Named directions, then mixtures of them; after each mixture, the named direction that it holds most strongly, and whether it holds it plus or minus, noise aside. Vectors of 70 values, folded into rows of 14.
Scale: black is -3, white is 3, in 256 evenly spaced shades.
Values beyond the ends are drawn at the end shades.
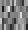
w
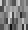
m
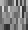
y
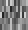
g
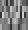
g, minus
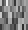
m, plus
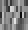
g, minus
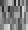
y, minus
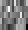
w, plus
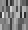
g, minus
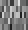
g, minus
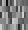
g, minus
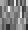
y, plus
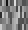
g, minus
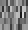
g, minus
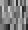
y, plus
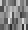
m, plus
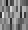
g, minus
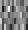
w, plus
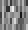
w, minus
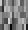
m, plus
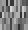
g, minus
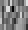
w, plus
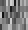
g, plus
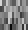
m, plus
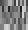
y, minus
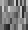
y, plus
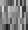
y, plus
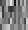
y, minus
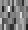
w, plus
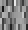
w, plus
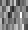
w, plus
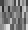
y, minus
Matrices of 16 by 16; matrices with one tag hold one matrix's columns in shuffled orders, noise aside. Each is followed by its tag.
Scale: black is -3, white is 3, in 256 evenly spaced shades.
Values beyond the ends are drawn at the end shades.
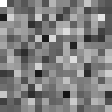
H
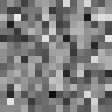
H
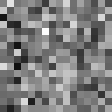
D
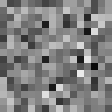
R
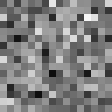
H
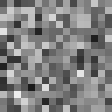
R
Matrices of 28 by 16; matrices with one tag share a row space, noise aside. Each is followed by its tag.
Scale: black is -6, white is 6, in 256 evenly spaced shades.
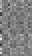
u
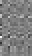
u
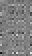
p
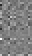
u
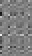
u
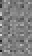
u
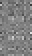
p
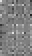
p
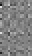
u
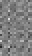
u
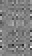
p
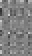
u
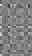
u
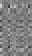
u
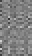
u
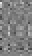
u
